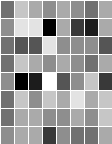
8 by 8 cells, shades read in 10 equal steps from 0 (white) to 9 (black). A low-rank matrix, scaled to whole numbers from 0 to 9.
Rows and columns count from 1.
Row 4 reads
5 2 3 4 3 4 5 3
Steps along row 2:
down same up down up up down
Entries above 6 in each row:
0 3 0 0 3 0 0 1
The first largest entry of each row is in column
1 4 2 1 2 1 1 4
